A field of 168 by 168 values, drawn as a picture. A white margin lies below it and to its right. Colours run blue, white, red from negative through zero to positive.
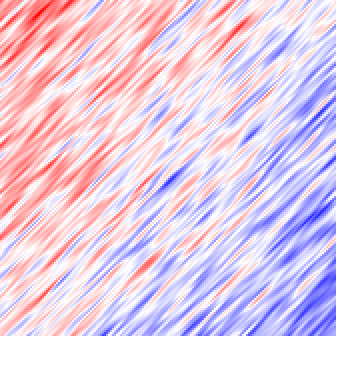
The ninth with the lowest average is the bottom right. No single row or column stands out from its neighbours. The grain runs diagonally up to the right. There is an overall slope up to the top left. The values follow a bell shape.
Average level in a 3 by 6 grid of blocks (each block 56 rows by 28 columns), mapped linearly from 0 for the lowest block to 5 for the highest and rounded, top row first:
5 4 4 3 3 2 / 5 4 3 2 2 1 / 3 3 2 2 1 0
